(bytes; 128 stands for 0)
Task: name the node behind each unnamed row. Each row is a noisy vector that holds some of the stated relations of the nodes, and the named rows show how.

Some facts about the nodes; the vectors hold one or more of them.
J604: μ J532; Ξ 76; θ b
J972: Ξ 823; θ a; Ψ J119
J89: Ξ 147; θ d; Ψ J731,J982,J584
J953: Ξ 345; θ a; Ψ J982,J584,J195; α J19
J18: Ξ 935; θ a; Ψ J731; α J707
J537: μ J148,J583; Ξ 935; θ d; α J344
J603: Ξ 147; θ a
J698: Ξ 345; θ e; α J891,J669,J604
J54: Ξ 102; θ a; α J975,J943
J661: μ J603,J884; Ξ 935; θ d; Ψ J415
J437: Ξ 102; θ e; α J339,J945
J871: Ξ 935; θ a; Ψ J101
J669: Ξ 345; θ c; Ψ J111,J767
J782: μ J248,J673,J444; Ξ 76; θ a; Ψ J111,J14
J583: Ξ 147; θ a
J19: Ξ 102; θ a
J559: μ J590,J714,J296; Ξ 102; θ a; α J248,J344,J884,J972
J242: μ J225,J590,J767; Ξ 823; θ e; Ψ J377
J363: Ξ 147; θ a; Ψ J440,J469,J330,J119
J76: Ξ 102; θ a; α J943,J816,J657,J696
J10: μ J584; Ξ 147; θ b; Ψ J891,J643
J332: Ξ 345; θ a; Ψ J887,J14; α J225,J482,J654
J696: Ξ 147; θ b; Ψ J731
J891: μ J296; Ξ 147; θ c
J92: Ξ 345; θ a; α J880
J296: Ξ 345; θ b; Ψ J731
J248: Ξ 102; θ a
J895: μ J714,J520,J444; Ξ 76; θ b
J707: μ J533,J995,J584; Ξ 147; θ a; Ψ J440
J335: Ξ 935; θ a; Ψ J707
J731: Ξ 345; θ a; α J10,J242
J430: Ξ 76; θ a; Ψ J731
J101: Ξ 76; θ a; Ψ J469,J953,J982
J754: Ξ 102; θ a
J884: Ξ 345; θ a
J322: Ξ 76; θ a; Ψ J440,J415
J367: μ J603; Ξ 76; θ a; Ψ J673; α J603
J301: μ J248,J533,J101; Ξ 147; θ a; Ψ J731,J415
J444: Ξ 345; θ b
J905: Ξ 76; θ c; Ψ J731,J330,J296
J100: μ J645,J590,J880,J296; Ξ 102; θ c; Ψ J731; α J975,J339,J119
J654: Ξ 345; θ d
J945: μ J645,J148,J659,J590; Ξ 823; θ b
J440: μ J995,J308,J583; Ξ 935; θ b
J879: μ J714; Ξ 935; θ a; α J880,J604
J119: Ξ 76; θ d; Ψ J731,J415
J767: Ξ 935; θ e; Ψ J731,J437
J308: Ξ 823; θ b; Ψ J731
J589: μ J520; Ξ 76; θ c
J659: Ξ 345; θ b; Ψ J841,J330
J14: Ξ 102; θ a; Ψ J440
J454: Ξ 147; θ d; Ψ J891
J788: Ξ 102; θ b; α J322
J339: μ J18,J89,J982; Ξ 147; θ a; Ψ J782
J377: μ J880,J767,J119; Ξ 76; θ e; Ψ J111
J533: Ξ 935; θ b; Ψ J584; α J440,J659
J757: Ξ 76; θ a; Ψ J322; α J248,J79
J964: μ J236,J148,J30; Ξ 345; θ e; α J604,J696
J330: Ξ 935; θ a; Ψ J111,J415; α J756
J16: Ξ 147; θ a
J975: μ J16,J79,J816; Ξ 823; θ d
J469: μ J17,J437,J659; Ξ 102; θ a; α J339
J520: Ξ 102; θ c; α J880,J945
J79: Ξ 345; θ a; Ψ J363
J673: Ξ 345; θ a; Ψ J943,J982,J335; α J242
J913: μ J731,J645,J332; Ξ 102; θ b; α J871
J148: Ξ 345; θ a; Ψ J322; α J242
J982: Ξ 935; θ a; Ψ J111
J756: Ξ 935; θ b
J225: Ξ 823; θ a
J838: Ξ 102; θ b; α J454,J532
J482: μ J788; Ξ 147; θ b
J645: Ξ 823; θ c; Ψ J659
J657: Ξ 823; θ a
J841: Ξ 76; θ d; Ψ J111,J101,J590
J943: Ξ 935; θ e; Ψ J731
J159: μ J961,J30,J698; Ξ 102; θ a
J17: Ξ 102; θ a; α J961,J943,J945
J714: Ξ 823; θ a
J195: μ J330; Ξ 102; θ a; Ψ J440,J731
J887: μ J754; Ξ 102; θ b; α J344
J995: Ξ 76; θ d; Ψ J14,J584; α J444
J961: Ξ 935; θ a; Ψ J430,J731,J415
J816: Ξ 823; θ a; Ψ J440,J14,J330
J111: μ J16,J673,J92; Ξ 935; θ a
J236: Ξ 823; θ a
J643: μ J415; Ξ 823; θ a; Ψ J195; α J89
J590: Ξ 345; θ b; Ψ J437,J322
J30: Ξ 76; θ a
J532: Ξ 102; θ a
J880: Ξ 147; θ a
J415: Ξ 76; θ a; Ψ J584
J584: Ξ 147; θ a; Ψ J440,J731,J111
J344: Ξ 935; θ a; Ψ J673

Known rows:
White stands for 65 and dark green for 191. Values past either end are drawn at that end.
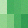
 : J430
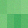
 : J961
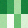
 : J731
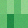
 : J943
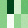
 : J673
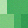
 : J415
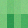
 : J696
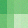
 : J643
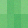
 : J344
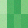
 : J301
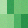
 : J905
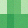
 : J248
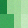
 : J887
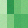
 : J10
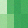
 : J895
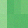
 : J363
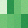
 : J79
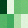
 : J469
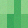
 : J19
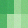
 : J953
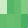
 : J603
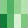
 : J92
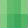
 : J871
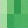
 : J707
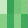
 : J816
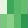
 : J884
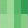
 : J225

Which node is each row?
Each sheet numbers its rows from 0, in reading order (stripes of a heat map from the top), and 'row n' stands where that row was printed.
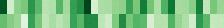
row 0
J913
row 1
J18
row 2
J377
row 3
J437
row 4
J339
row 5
J332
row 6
J537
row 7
J879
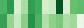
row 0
J995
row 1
J533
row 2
J559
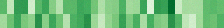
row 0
J891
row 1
J975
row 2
J30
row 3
J698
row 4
J89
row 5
J945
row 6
J17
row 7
J972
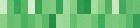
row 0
J657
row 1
J444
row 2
J645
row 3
J767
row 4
J654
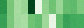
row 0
J330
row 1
J100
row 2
J982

